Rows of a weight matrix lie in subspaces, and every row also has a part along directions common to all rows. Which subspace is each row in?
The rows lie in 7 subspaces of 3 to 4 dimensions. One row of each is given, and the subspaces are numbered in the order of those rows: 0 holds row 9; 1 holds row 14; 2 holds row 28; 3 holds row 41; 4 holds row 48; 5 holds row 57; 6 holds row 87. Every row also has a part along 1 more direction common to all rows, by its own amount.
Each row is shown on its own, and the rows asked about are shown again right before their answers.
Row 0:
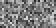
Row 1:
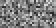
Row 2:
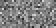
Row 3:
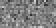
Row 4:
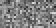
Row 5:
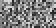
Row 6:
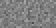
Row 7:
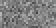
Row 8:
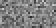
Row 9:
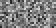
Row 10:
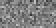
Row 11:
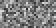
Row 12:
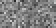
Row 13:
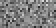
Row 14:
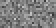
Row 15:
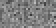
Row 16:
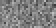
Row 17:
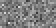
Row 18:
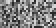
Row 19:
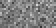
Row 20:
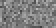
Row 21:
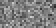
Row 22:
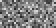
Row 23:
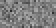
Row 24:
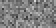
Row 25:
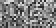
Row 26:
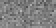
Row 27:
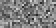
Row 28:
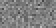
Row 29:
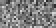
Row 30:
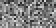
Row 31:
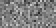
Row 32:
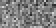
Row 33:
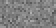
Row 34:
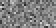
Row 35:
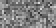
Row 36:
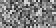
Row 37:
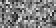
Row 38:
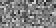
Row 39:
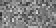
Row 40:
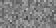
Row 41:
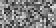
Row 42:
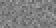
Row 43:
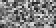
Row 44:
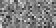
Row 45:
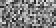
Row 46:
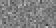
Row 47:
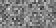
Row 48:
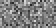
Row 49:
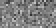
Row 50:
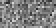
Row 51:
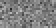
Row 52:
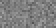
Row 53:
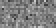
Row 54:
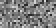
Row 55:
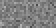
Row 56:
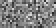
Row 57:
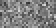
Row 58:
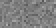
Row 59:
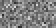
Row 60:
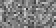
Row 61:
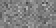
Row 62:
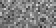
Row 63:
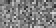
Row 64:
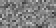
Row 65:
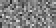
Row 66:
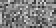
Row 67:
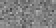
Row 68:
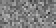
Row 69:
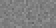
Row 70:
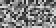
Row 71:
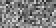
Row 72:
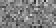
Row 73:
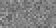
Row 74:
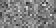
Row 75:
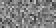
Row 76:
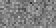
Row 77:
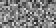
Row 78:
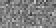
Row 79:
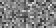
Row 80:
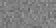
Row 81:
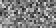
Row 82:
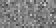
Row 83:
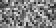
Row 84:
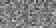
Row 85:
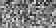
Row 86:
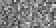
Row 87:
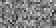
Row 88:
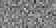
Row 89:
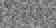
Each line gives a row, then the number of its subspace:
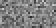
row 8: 2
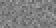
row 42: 1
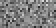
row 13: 5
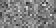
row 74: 5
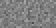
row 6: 0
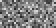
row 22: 2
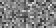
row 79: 3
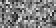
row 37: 6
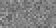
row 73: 0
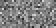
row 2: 2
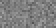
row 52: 3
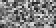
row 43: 6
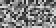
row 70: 0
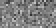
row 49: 4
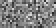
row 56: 0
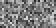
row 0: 6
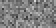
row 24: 6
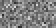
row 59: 0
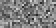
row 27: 1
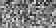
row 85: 0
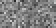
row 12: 2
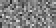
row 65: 0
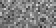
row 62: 3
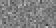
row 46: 4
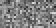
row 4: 2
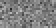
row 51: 4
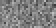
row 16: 2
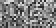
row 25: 4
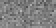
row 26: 4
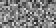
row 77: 1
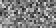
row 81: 3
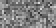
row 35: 3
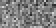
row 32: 2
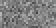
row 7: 5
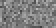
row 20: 5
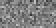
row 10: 1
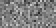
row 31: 4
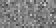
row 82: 5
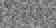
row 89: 5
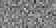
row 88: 1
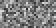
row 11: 5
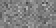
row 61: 5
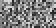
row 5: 2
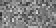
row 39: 5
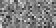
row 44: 0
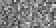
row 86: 2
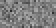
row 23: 4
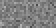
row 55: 0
